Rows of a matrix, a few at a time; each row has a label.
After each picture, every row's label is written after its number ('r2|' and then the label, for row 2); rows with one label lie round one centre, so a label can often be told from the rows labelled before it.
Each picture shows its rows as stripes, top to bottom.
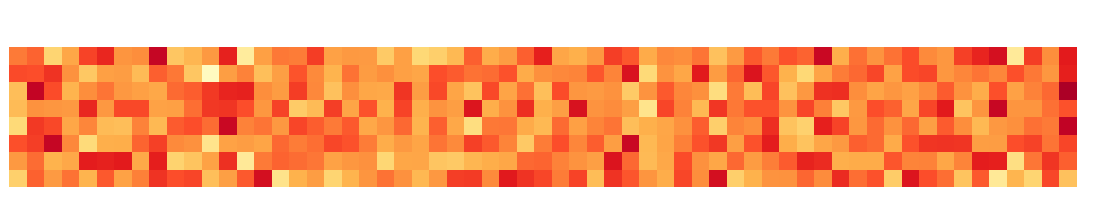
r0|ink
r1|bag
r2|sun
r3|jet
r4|sun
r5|bag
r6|ink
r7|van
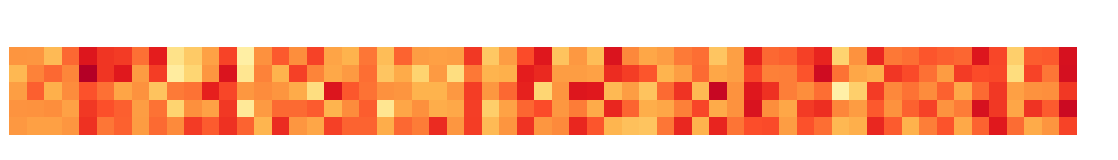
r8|ink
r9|ink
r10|jet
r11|ink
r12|jet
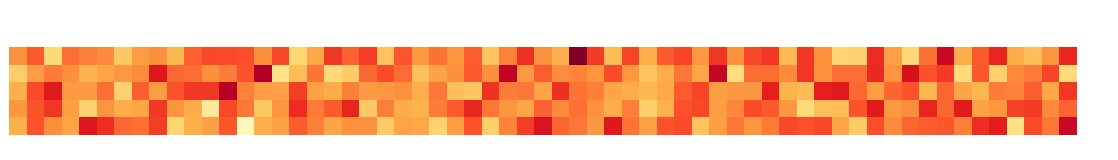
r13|jet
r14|van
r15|sun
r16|bag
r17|ink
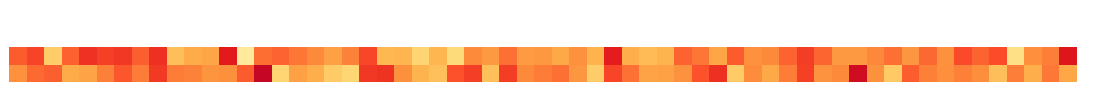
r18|ink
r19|van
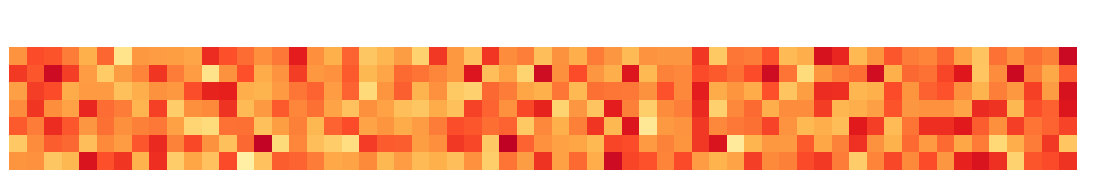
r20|sun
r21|bag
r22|sun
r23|ink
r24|bag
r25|van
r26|ink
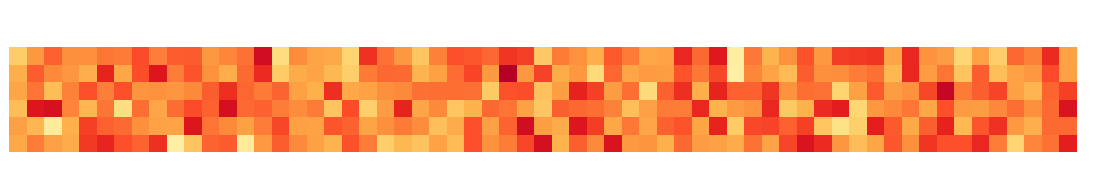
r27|van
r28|van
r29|jet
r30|sun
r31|jet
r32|ink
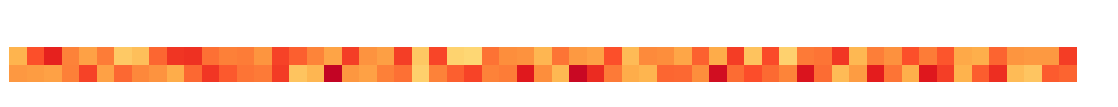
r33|sun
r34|jet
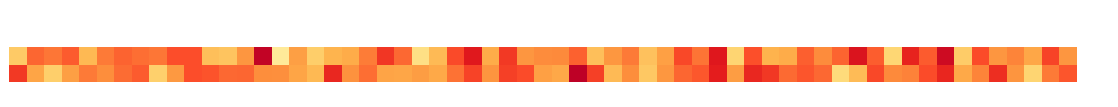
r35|van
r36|jet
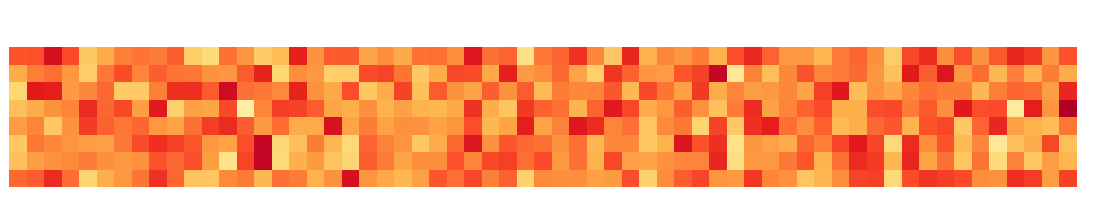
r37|bag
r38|van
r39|sun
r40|ink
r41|jet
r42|van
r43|van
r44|bag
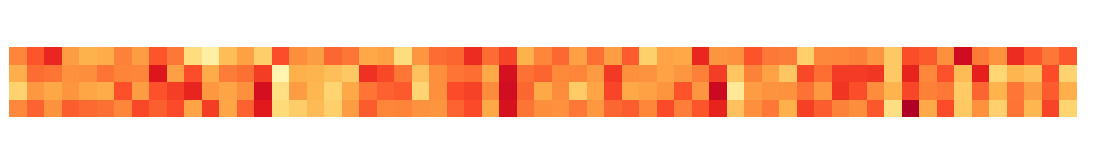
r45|bag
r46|van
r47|van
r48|van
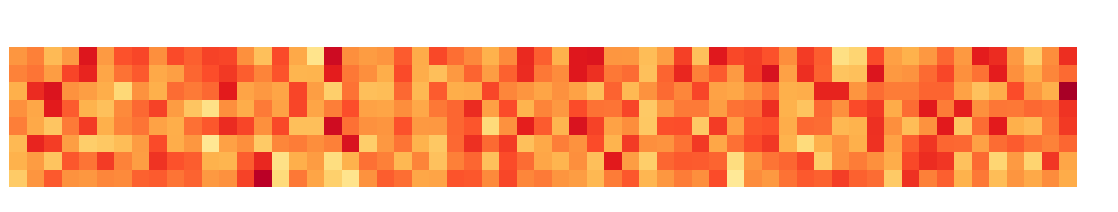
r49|jet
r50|jet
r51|sun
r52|bag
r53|jet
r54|bag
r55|van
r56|van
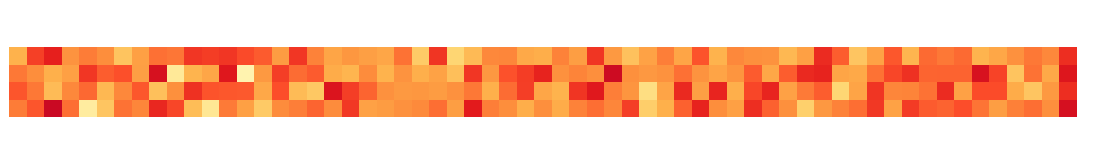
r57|sun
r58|ink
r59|jet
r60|bag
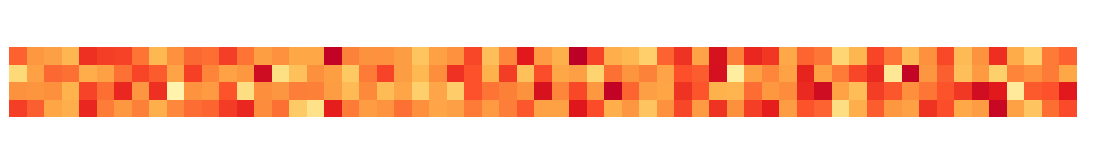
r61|jet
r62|van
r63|ink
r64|jet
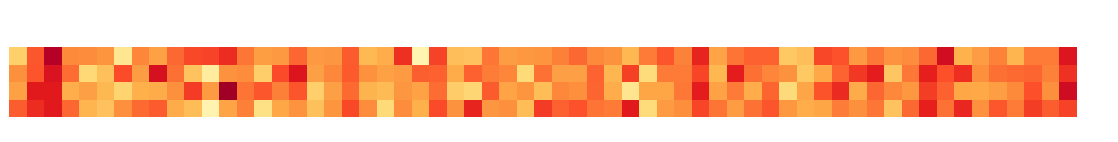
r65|sun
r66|bag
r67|sun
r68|bag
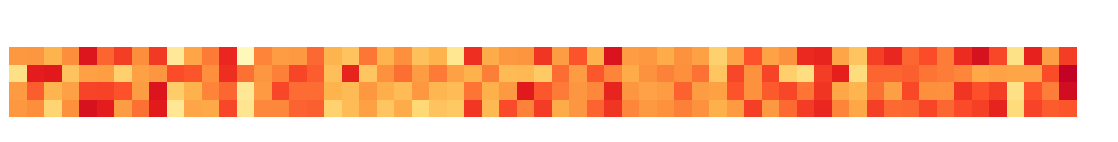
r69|ink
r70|sun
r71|ink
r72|ink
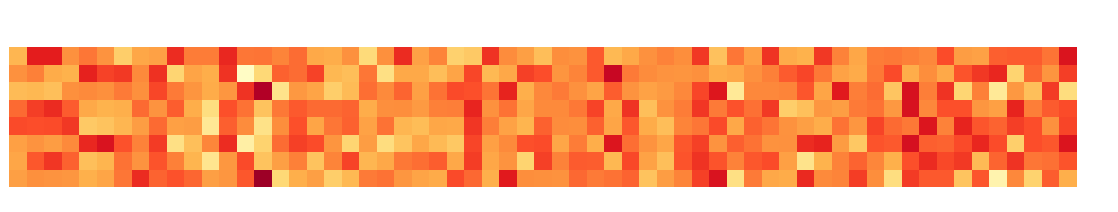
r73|sun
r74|ink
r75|van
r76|bag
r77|bag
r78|ink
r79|bag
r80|van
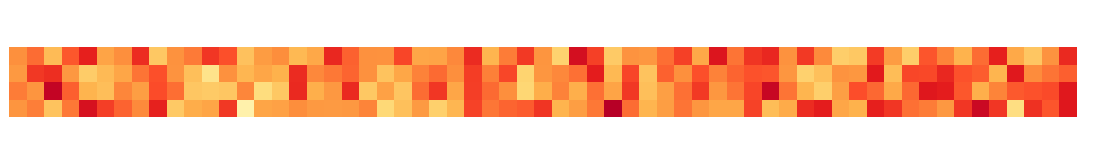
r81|jet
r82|bag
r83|bag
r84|ink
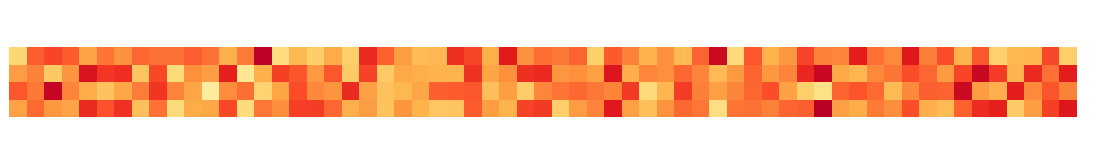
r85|van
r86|ink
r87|bag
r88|ink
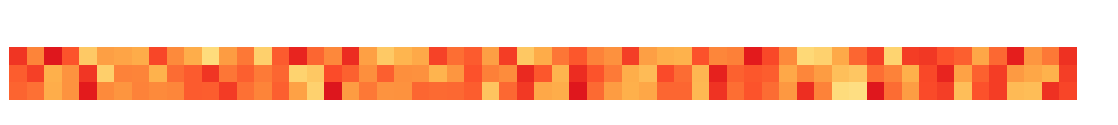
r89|bag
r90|jet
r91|jet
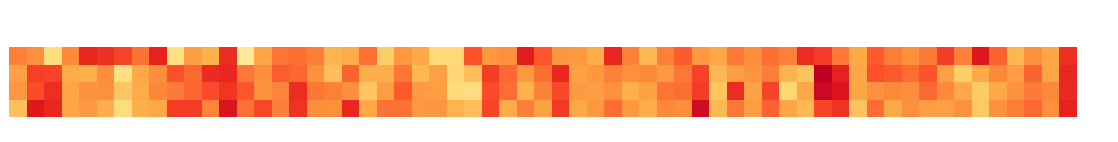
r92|ink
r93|sun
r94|sun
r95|sun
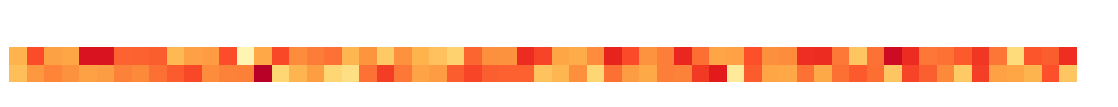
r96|ink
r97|van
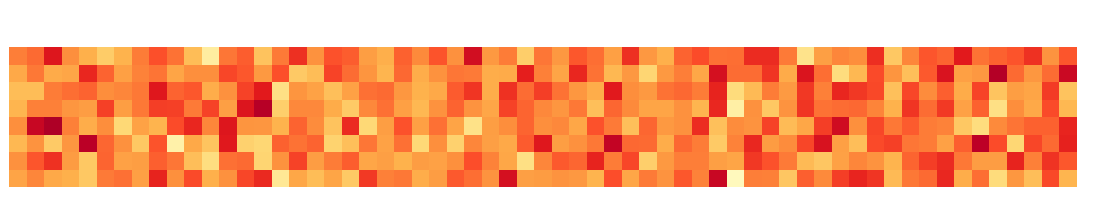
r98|bag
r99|jet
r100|van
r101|van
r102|sun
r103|ink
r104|bag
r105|van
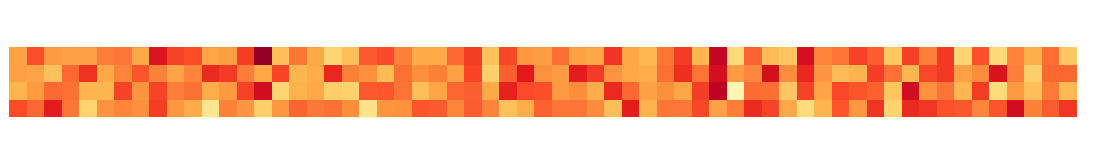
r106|van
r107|jet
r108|van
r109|bag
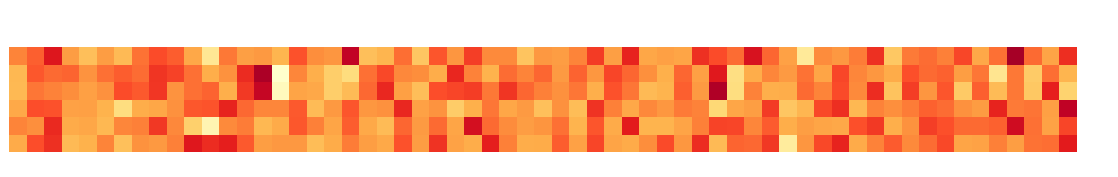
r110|bag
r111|van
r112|van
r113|sun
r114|bag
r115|sun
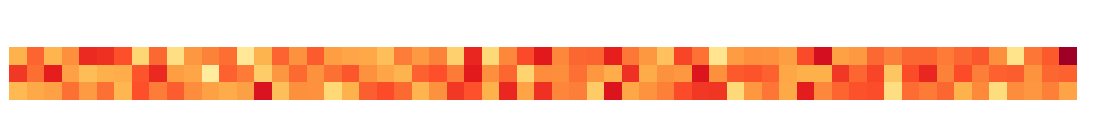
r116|ink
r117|bag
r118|van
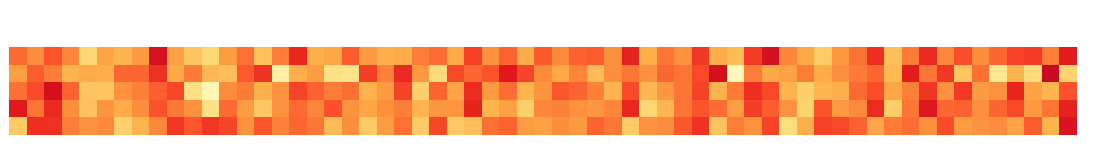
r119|bag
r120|van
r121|bag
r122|bag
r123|sun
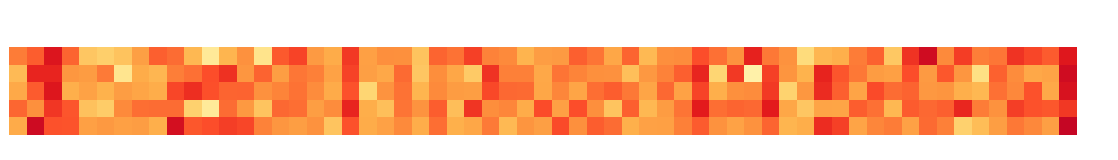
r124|bag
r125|sun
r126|sun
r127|bag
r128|sun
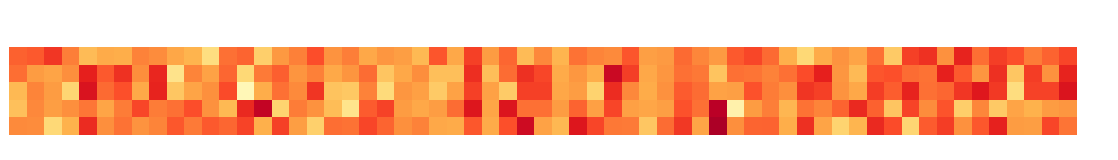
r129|bag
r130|ink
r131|ink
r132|van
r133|jet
